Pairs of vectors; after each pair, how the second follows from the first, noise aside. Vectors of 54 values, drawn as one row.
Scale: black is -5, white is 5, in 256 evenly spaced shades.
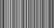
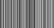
wrapped around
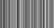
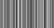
wrapped around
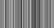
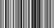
scaled up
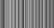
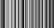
scaled up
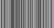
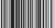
scaled up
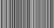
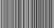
wrapped around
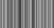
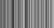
wrapped around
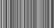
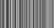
wrapped around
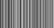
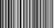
scaled up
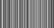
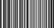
scaled up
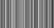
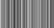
wrapped around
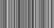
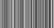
wrapped around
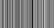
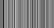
wrapped around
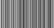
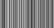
wrapped around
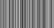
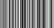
scaled up
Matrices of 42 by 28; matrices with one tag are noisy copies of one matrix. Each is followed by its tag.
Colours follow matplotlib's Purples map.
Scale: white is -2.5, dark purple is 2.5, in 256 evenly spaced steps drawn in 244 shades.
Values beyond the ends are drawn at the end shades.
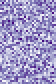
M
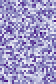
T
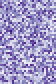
T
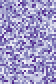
T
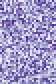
M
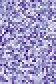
T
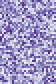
T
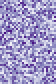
T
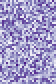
M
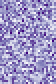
T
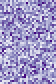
M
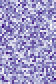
T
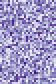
M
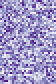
T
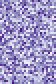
T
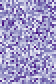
M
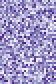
T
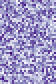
T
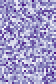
T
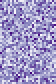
M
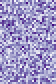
M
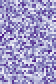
T
